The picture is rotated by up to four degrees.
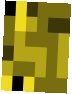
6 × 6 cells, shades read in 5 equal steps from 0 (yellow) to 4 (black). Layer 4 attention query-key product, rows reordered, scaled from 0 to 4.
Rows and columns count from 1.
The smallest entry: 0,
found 4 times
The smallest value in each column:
0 0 0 1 2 1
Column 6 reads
2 3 1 1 1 2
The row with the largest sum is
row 1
